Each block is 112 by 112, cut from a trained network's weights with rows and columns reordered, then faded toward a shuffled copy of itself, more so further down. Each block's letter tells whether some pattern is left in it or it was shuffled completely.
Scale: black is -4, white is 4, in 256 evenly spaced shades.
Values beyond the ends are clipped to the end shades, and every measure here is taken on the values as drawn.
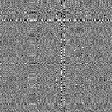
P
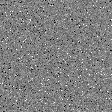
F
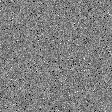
F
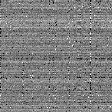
P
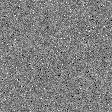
F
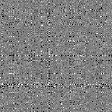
P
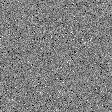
F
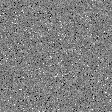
F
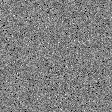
F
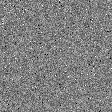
F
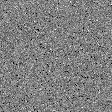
F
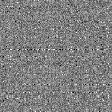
P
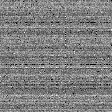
P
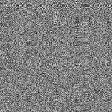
P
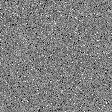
F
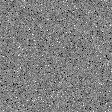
F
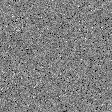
F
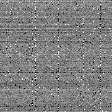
P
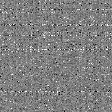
P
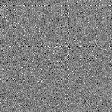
P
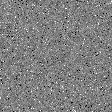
F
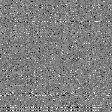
P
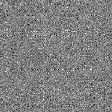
P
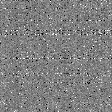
P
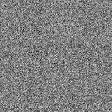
P
